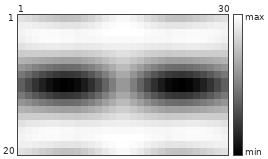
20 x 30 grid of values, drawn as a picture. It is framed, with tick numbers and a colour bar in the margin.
Average level on the scale: 70%. Slope: none. Mirror symmetry: left to right and top to bottom. Histogram: skewed, a long tail of low values. Lone odd cells: none. Seam: none.
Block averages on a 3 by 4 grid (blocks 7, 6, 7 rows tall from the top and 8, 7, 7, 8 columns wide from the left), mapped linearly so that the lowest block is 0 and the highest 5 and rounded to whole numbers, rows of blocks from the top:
5 5 5 5 | 0 1 1 0 | 5 5 5 5
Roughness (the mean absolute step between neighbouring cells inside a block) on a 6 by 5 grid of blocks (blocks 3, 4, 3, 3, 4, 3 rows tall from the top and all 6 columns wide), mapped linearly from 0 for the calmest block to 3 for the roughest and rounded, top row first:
11011
11111
33233
33233
11111
11011
